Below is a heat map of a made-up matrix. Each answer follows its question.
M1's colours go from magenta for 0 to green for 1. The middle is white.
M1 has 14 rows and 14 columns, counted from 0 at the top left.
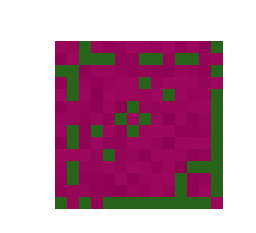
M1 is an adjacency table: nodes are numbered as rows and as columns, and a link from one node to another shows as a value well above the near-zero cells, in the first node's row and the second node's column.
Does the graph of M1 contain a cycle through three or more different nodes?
yes
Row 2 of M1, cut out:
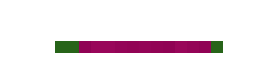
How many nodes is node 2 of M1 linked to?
3
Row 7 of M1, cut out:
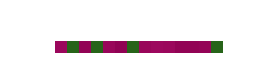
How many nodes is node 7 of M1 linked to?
4
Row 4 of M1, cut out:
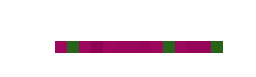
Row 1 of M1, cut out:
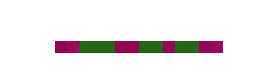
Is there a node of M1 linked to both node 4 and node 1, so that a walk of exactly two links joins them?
no
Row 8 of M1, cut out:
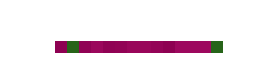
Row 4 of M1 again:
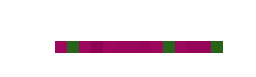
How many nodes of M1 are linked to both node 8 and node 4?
2
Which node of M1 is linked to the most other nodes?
node 13
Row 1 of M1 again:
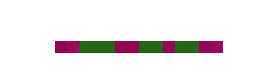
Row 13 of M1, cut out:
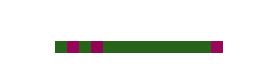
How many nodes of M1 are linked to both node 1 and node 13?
6
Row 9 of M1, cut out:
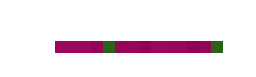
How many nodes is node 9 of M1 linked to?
2
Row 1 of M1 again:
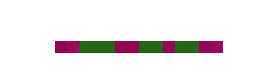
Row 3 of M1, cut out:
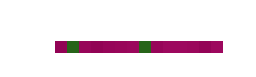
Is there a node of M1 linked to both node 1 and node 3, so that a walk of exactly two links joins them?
yes
